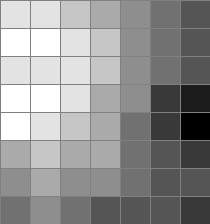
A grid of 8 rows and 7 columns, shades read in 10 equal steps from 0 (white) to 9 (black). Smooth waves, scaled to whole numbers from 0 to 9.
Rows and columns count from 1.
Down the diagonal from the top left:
1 0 1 3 5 6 6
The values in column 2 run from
0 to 4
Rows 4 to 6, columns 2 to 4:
0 1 3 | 1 2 3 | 2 3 3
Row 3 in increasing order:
1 1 1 2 4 5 6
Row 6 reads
3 2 3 3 5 6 7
